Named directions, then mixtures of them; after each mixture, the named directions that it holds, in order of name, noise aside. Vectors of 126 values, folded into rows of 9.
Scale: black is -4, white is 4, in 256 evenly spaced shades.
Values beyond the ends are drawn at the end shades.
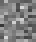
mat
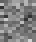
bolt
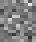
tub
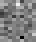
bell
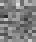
bell, bolt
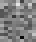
bell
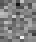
bell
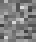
mat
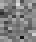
bell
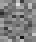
bell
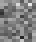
bell, tub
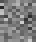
bolt, tub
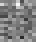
bell, bolt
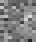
bolt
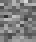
bolt, tub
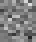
tub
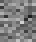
bolt, mat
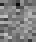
bell, bolt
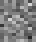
mat, tub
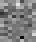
bell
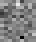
bell
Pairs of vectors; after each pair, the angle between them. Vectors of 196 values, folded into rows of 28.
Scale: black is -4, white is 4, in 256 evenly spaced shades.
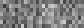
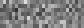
partly aligned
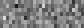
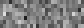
orthogonal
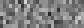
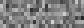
orthogonal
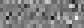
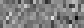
nearly opposite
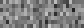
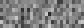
partly aligned
